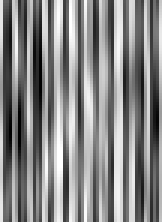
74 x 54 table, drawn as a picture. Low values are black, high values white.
Stripes running up and down repeat 11 times from left to right. The grain runs up and down. There is no overall slope.
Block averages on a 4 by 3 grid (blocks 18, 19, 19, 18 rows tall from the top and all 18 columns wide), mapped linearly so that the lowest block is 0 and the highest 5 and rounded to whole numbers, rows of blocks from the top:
143 | 041 | 052 | 242
